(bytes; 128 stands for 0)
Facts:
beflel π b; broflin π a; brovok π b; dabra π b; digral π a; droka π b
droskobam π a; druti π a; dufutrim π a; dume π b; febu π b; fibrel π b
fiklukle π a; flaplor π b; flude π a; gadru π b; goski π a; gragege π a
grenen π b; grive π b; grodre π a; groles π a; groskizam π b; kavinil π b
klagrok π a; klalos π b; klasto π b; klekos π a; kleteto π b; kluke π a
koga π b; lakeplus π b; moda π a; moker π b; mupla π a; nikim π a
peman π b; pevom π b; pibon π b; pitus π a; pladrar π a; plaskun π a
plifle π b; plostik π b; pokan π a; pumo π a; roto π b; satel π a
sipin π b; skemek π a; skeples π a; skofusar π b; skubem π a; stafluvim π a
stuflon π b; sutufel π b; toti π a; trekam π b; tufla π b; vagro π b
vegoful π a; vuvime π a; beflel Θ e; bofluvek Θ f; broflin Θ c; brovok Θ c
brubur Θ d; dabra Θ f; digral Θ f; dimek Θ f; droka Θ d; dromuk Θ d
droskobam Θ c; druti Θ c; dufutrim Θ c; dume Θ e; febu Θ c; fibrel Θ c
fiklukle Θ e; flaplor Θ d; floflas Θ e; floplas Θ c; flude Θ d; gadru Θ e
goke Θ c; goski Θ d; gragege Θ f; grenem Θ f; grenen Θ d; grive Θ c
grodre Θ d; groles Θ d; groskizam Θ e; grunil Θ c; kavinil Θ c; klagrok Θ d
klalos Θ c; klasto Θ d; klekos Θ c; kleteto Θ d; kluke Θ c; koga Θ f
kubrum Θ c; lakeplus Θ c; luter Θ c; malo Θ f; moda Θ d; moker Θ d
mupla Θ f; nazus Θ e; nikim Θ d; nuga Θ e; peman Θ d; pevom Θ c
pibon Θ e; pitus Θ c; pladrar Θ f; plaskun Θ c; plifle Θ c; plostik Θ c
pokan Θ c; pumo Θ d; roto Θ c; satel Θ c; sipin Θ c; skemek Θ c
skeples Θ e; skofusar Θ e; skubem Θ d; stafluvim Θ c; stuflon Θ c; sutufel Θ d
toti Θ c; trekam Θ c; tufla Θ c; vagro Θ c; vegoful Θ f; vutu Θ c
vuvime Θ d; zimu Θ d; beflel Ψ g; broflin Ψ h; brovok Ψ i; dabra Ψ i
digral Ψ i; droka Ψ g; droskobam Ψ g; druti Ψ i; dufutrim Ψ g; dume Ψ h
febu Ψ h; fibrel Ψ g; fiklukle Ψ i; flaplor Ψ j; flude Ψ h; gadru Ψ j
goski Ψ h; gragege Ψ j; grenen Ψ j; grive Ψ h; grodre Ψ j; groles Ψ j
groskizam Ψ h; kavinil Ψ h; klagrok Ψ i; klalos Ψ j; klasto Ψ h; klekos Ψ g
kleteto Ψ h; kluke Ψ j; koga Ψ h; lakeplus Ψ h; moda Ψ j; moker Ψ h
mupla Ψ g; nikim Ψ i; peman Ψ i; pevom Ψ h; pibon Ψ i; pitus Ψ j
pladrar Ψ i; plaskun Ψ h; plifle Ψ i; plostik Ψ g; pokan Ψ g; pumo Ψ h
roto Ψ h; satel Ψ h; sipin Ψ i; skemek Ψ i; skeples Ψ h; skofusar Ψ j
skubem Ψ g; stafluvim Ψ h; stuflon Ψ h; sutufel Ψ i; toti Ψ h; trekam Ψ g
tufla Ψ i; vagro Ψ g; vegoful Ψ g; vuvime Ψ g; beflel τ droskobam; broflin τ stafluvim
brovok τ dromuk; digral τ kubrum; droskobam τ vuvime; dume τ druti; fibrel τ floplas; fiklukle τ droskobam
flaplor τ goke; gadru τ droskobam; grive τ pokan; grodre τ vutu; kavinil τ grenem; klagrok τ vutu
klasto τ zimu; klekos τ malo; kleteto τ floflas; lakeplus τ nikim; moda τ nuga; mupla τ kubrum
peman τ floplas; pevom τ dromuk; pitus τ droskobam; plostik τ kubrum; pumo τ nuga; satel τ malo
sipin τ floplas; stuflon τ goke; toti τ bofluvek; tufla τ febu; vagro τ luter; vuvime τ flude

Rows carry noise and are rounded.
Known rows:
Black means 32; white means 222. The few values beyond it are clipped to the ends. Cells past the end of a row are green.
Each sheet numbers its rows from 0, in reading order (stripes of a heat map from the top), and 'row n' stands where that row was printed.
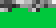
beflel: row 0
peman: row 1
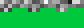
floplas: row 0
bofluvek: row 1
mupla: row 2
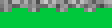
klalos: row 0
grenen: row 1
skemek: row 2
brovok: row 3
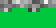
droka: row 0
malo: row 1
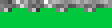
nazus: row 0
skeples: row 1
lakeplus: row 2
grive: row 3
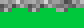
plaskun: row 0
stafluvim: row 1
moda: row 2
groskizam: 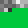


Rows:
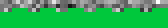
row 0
dromuk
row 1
sipin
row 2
pitus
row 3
tufla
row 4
pumo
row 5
koga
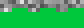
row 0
plostik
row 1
satel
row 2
kluke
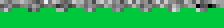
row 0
vagro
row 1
gragege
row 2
vuvime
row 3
sutufel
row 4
groles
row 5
nikim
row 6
kubrum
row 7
droskobam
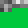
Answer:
dabra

